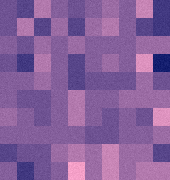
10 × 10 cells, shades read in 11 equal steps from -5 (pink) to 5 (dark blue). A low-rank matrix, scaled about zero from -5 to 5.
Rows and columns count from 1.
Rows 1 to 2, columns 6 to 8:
0 -1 0 | -1 -2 0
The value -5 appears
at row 10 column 5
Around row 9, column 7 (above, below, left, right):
1 -3 -1 -1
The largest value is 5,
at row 4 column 10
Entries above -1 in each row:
7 6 6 7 8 6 7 9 4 4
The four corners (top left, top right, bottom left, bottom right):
1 3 0 -2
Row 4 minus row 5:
1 3 -1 0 0 -1 -2 -1 -3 4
